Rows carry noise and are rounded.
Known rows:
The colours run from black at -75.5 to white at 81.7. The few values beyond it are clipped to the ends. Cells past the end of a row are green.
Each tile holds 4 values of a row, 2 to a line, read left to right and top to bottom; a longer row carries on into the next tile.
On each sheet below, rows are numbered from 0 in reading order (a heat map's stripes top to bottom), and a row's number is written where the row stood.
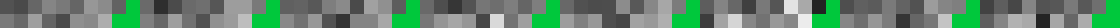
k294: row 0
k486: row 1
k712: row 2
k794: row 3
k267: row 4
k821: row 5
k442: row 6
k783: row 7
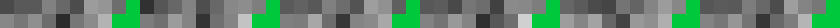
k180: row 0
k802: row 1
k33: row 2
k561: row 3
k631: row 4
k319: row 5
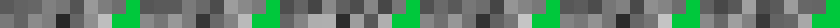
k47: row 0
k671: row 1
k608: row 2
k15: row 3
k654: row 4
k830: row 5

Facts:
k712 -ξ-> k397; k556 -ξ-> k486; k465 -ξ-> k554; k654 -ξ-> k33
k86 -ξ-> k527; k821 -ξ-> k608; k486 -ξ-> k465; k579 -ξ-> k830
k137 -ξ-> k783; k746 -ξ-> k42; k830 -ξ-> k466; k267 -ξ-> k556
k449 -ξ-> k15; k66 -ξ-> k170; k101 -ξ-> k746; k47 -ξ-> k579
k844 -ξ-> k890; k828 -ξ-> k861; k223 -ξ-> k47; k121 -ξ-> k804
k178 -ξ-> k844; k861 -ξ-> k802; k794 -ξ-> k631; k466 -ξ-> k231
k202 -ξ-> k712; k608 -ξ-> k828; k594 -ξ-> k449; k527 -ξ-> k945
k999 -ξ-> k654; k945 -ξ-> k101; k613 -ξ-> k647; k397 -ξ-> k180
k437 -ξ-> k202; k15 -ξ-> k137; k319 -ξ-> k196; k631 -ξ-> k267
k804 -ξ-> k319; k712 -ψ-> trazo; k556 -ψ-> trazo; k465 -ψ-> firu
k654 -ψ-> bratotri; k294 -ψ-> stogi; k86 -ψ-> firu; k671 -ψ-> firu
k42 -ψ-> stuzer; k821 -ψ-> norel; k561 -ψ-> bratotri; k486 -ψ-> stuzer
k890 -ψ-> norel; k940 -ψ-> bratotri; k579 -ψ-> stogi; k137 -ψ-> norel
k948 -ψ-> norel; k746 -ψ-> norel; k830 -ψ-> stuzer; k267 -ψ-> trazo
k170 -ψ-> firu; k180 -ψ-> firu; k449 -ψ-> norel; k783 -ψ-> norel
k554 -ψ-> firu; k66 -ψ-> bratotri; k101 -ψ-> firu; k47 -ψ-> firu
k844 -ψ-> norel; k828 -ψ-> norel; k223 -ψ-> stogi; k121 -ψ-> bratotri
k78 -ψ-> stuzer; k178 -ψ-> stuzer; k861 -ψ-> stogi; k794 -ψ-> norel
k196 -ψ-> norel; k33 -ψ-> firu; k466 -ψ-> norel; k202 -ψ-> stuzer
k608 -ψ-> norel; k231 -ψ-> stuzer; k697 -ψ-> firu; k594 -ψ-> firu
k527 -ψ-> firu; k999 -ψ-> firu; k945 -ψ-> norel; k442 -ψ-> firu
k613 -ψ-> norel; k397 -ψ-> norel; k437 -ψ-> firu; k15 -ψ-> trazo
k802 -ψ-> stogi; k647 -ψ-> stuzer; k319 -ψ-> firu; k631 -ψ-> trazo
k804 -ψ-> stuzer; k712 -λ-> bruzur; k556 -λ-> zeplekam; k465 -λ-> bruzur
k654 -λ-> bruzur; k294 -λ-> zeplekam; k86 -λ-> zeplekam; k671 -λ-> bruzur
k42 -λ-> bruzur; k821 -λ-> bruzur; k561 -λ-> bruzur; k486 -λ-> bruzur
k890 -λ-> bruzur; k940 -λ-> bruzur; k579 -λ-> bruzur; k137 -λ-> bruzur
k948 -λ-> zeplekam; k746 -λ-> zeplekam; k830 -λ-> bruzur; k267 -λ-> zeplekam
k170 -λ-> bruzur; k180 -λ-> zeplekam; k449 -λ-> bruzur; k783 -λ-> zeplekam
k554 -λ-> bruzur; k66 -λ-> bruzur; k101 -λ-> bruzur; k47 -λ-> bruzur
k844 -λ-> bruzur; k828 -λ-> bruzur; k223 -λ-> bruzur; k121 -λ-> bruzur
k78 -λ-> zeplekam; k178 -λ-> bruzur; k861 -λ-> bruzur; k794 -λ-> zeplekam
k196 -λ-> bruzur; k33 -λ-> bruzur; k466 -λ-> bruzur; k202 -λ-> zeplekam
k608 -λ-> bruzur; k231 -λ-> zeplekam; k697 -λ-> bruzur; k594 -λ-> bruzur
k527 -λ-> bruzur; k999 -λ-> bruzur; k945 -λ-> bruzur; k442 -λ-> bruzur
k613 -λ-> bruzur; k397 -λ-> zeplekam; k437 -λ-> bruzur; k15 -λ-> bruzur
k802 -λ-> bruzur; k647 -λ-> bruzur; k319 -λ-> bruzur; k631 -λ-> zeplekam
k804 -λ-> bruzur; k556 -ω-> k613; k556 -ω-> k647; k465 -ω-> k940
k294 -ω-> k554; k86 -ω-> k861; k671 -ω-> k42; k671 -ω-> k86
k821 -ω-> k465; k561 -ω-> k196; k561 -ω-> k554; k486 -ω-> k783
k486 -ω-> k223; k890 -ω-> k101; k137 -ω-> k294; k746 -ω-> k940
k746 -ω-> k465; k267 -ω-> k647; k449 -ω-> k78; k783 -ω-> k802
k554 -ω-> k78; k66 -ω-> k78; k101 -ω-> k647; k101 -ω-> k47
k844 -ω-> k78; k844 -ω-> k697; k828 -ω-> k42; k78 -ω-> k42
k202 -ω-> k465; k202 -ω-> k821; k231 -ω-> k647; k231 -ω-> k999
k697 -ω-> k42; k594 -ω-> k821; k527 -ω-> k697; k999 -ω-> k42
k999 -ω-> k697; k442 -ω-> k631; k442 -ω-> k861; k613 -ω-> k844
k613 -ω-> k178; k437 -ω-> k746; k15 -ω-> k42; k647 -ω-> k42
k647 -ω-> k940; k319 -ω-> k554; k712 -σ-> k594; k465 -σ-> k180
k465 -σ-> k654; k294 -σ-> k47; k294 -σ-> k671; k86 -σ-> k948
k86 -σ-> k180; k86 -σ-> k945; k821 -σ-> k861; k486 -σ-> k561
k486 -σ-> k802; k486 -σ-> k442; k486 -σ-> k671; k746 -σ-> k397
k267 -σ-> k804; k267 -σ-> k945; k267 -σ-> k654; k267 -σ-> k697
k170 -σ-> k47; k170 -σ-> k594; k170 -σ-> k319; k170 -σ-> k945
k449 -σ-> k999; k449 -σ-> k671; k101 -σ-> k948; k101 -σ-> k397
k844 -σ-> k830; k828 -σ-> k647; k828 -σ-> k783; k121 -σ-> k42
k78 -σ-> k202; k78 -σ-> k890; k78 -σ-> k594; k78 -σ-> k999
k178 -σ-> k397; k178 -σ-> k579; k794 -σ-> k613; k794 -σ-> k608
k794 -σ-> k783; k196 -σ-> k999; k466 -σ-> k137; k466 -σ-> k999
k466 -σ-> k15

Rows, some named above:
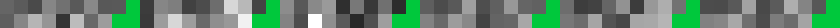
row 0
k828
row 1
k861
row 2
k42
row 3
k830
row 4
k465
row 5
k231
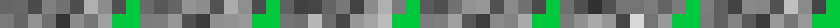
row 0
k527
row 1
k101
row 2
k554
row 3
k746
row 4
k794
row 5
k86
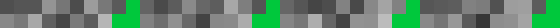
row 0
k466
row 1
k78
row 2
k556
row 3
k170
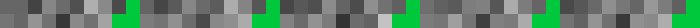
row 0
k527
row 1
k78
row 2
k945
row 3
k437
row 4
k579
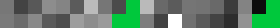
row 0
k178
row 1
k121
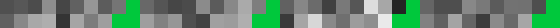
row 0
k647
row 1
k267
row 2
k821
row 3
k844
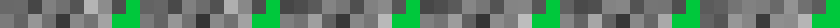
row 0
k527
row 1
k527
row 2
k196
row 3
k196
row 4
k844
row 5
k223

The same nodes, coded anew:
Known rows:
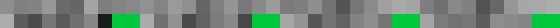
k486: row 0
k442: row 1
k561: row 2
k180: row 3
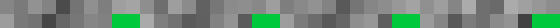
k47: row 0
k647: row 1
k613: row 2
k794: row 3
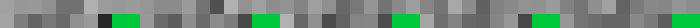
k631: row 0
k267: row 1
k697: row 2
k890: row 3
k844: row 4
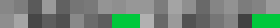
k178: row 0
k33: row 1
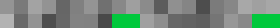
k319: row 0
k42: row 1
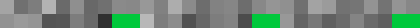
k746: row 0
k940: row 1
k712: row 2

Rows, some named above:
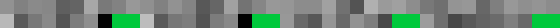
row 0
k554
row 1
k554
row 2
k267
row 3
k78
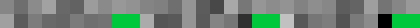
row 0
k170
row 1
k465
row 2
k554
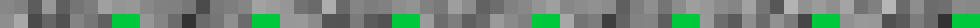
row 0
k178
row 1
k223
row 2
k101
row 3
k945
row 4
k437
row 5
k267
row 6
k746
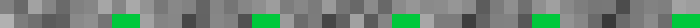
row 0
k231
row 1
k579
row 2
k86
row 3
k437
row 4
k223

